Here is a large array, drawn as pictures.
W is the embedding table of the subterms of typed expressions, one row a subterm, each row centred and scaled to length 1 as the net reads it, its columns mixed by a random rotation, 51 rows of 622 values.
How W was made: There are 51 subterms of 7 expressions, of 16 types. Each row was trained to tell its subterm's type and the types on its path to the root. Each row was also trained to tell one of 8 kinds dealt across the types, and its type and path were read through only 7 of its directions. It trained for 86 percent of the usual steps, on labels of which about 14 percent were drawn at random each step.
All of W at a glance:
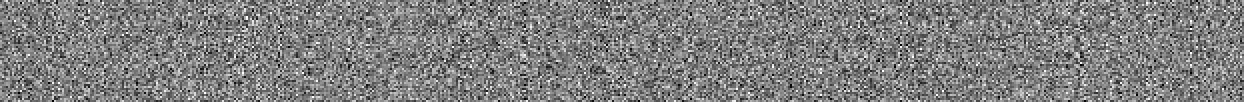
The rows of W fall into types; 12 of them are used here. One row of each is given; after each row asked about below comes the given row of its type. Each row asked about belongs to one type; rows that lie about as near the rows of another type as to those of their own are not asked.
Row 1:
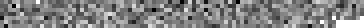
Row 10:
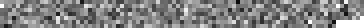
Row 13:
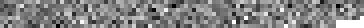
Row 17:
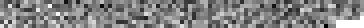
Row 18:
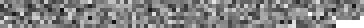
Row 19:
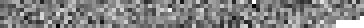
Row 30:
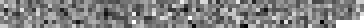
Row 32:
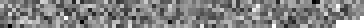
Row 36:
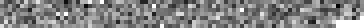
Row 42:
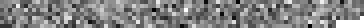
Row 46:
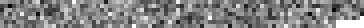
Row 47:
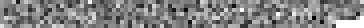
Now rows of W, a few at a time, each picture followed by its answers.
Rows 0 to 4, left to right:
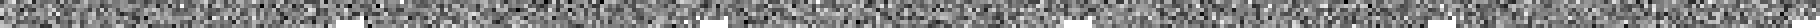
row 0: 17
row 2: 36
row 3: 10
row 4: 18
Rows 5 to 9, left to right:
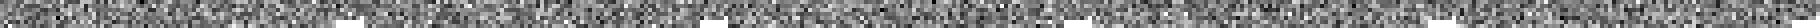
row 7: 42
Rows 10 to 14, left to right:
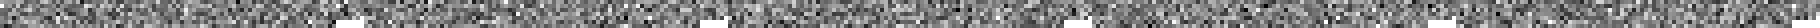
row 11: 10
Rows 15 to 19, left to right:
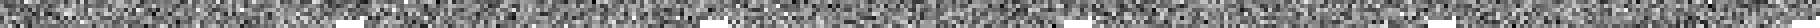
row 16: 32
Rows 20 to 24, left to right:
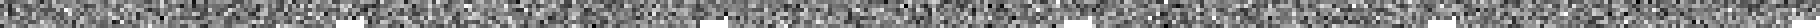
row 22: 17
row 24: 1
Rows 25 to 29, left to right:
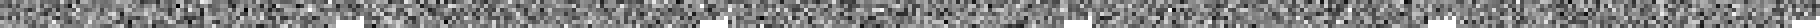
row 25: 17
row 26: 32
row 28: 32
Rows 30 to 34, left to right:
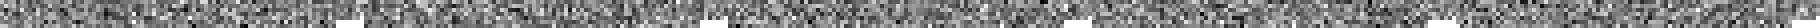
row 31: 46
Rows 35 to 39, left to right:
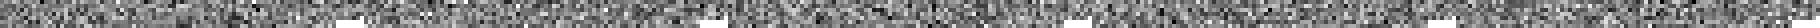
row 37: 46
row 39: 1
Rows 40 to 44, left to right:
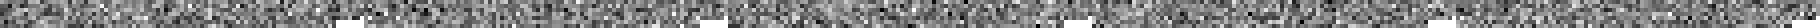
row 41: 18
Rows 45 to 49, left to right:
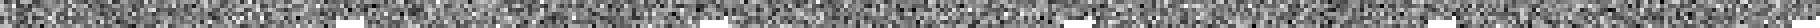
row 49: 42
